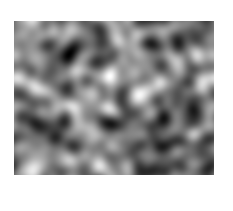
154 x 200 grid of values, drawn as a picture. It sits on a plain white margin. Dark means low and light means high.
Neither half mirrors the other. The centre is the ninth with the highest average. There are no lone odd cells. The values follow a bell shape. The texture varies smoothly and slowly.
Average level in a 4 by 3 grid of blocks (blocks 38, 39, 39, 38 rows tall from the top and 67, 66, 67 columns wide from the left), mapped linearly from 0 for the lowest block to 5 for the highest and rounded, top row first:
332 / 454 / 231 / 430
